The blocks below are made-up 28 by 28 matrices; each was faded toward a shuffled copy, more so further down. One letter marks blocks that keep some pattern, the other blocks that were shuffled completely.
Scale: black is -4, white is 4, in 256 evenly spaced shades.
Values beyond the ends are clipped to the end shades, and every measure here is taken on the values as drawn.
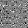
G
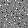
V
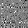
G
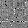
G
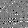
G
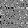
G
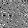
G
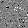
V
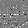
G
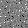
V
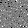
V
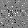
G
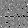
G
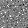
V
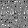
G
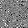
G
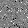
V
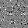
G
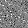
V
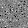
V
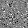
G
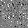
G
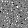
V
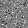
V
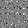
G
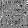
G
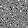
V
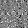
G
